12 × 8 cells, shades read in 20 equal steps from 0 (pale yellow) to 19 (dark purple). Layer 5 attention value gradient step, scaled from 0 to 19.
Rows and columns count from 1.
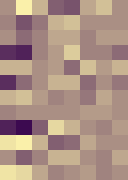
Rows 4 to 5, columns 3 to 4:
9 7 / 8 7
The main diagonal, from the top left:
8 13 9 7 11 11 6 8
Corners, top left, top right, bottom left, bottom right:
8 8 1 8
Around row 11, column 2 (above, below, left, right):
0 2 8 9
